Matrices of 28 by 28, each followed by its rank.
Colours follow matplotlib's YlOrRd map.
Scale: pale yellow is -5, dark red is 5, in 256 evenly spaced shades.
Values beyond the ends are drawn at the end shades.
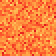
full rank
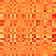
two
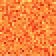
full rank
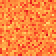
full rank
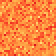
full rank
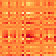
two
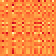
two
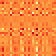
two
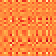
two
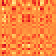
two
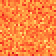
full rank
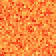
full rank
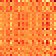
two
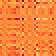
two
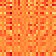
two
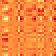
two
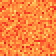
full rank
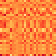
two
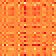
two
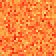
full rank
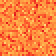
full rank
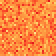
full rank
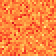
full rank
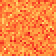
full rank
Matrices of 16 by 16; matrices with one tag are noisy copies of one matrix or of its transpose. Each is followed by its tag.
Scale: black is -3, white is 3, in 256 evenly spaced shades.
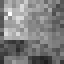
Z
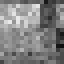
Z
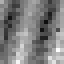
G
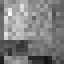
Z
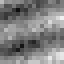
G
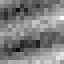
G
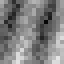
G
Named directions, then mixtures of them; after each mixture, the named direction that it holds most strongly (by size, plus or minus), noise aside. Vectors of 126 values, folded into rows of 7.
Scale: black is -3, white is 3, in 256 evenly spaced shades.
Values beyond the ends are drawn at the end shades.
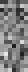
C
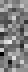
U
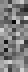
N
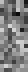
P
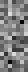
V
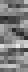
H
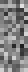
C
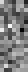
P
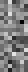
V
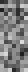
C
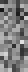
C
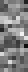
H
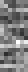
H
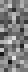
U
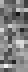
P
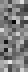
N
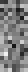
C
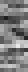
H
